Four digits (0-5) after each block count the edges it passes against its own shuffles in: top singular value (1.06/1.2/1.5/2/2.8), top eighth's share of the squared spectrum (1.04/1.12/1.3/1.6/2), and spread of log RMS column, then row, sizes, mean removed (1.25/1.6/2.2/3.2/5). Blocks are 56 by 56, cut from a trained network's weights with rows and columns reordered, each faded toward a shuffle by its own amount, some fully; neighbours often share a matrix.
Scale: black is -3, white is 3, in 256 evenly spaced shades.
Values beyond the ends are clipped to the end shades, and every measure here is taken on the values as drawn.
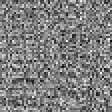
4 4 1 2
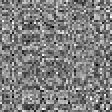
4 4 2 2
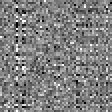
4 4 3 1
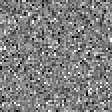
1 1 0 0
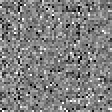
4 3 2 1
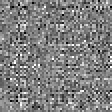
4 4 2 2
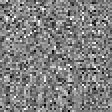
4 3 2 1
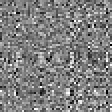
4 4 3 2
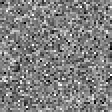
2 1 0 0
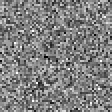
0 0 0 0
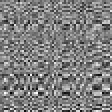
5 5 2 4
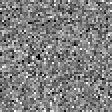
0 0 0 0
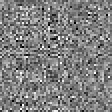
4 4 2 2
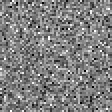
0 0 0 0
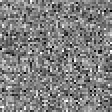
3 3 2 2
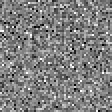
0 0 0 0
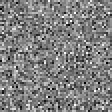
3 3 0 1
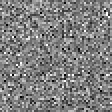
2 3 1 2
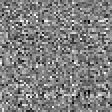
3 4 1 2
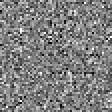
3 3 1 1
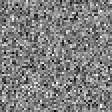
2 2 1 1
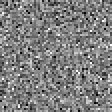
0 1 0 0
